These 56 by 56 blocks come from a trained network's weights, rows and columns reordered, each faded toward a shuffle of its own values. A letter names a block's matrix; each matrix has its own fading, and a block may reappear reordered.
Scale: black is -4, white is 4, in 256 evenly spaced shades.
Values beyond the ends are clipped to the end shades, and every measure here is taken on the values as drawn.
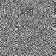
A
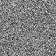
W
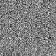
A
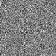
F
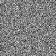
F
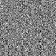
F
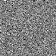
W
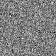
W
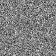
W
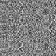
A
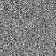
A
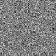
F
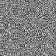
A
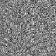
A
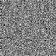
F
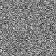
A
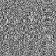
A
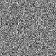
F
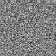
A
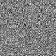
F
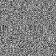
A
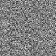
A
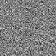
A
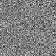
A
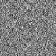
F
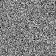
W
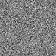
W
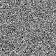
W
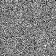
W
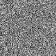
F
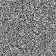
W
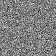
W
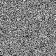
W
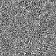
A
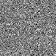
W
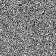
W
